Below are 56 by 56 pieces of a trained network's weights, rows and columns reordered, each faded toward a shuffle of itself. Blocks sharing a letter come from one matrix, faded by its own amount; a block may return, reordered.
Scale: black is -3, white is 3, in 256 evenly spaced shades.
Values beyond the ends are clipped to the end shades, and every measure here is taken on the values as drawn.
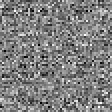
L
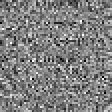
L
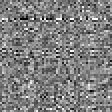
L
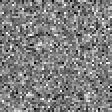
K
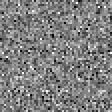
K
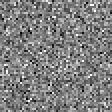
K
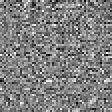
L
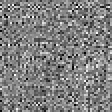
L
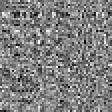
L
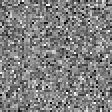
K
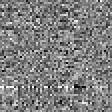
L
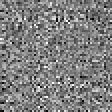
L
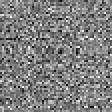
L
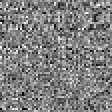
L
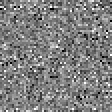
K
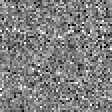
K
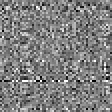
L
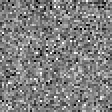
K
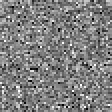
K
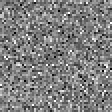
K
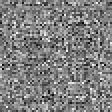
L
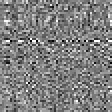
L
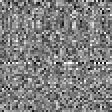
L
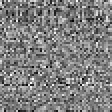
L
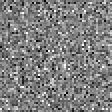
K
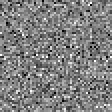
K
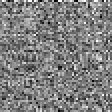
L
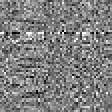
L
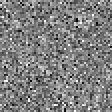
K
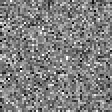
K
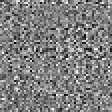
L
